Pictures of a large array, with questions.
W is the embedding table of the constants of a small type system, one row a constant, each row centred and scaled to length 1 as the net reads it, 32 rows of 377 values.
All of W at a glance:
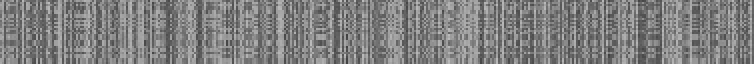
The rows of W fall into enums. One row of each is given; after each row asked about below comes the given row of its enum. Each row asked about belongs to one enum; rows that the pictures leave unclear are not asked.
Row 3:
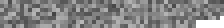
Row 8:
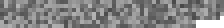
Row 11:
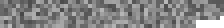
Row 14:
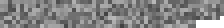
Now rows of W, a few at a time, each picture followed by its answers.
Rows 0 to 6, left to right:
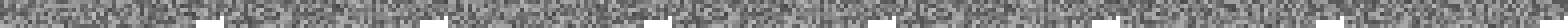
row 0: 8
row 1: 3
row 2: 14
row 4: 3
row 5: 11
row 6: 11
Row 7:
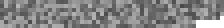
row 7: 8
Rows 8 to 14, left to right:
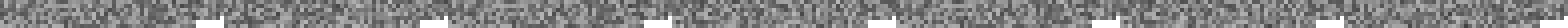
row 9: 3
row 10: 8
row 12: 8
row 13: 11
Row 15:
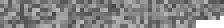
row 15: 3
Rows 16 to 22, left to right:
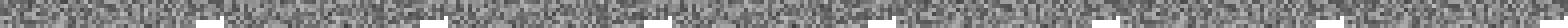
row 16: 11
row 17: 14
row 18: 14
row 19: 14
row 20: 11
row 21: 11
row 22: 11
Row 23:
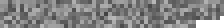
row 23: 14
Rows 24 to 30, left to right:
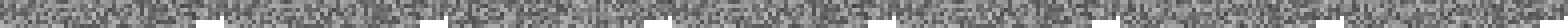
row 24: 8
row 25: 8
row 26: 3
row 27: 8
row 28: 8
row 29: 14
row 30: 14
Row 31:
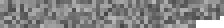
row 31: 14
